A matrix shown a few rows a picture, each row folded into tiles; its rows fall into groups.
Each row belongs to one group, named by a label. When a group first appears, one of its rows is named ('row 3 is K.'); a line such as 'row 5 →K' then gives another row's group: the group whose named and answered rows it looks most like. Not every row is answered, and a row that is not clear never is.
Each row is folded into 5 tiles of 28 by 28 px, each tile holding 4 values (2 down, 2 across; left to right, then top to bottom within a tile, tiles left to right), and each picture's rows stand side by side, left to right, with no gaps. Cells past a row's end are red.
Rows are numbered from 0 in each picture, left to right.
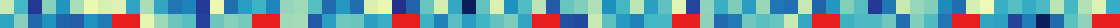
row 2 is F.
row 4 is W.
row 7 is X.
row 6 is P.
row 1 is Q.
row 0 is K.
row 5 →F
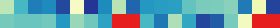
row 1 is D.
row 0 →Q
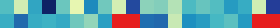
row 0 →W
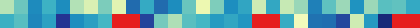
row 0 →K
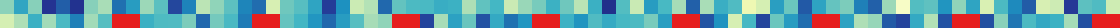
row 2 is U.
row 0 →F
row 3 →K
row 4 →W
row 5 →P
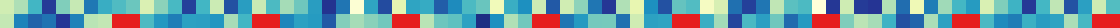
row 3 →D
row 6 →Q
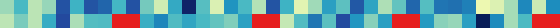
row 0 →Q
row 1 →W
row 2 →F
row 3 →D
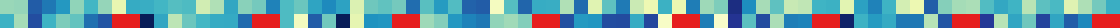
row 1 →W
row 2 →K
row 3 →U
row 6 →X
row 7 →K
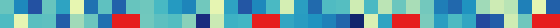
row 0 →Q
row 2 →X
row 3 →D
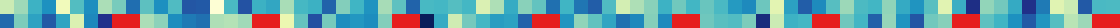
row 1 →U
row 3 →W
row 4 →D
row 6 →F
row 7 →U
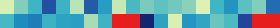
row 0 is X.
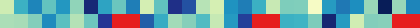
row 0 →Q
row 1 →P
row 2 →U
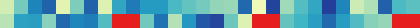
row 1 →D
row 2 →U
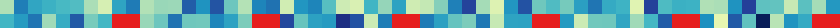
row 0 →F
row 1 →F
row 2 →X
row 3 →P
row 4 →Q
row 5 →K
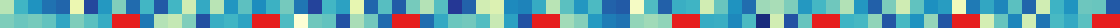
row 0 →Q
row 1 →Q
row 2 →Q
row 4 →U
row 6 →D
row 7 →F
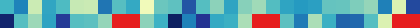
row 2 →D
